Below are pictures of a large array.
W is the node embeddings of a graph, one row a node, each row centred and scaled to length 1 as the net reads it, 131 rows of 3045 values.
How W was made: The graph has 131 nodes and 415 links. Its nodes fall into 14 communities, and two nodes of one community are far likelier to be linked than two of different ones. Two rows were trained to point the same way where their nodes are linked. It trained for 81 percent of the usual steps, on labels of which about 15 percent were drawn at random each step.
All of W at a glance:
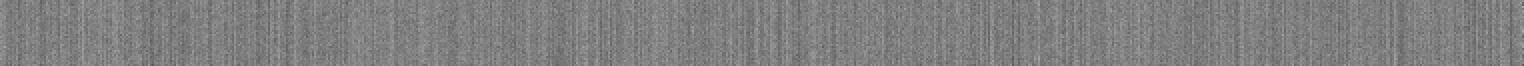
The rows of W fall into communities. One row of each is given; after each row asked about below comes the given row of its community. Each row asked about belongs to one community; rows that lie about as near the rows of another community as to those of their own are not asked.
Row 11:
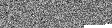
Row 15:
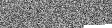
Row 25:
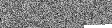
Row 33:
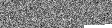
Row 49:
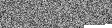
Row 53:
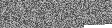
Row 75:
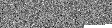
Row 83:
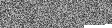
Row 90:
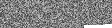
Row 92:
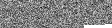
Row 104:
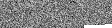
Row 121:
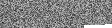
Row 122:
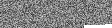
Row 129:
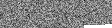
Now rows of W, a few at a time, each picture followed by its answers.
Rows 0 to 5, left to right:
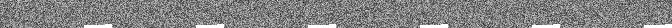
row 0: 53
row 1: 129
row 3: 33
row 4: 53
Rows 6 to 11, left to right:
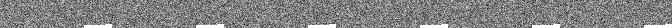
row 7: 11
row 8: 122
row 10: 122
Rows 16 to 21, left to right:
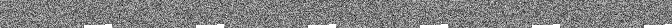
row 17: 122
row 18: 11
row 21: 90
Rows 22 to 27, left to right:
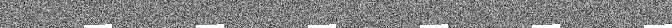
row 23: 90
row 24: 122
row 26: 25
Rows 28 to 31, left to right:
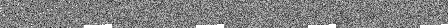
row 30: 104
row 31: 121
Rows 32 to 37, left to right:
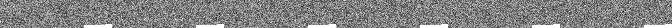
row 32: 75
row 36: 11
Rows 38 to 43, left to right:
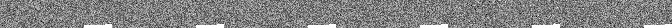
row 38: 75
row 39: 49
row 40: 75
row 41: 83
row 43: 121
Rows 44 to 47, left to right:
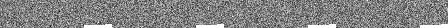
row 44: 53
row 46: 83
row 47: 121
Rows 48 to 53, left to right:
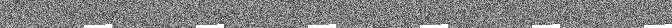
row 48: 92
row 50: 83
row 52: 33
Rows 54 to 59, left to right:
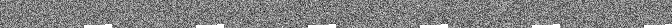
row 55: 129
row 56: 53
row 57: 121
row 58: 129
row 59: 53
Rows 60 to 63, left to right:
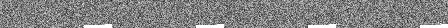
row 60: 92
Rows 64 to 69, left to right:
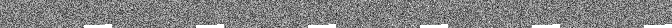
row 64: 75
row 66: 92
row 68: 15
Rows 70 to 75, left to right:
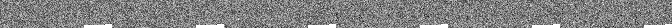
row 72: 129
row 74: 104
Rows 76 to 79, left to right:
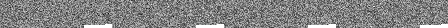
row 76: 121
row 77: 92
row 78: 83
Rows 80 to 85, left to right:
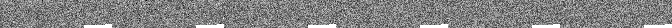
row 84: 122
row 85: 83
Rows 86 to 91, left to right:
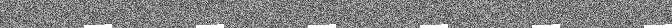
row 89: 75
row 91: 121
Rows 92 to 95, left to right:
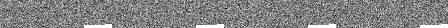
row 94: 75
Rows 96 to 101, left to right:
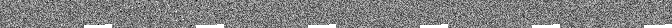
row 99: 104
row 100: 11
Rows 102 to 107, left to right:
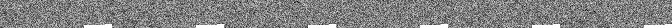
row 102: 121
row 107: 25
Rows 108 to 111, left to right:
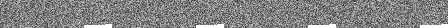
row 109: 122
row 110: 104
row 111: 122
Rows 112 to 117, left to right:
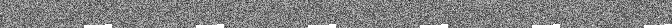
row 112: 90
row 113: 129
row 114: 53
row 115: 129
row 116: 129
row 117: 75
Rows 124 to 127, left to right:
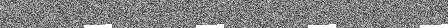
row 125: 53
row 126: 90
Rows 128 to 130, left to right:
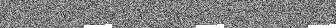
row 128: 90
